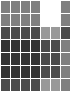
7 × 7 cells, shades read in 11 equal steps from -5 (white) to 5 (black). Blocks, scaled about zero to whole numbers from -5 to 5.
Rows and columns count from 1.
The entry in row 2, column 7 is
0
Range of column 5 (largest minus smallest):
7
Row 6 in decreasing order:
3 3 3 3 2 2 0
